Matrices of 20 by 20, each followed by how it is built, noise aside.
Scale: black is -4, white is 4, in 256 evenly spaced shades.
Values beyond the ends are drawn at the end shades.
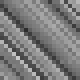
Toeplitz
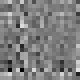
low rank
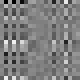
low rank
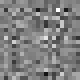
low rank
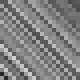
Toeplitz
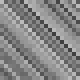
Toeplitz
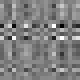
low rank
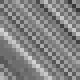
Toeplitz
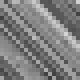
Toeplitz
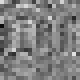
low rank
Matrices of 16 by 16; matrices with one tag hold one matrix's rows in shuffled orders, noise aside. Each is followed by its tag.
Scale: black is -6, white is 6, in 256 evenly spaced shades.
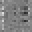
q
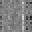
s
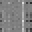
s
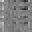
q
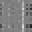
s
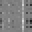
s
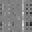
s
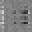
q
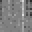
s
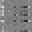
q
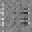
q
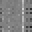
s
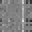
s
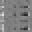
q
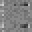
q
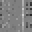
s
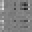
q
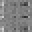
q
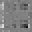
q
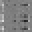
q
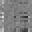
q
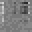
q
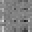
q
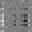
q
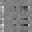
q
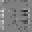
q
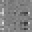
q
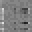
q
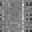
s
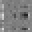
q
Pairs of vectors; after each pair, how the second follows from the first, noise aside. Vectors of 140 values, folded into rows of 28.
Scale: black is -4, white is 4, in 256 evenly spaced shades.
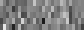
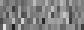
copied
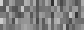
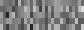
reversed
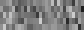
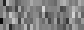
reversed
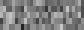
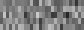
shuffled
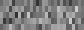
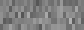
shrunk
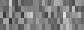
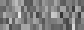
reversed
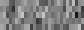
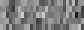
copied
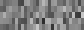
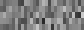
copied
